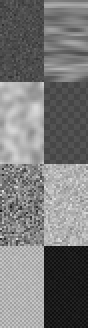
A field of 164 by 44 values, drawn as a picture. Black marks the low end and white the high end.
It is made of 4 by 2 panels. Panel 1,1: low, fine-grained, faint in contrast. Panel 1,2: middling, streaked across. Panel 2,1: high, blotchy. Panel 2,2: low, checkered, faint in contrast. Panel 3,1: middling, fine-grained, strong in contrast. Panel 3,2: high, fine-grained. Panel 4,1: high, checkered. Panel 4,2: very low, checkered, faint in contrast.
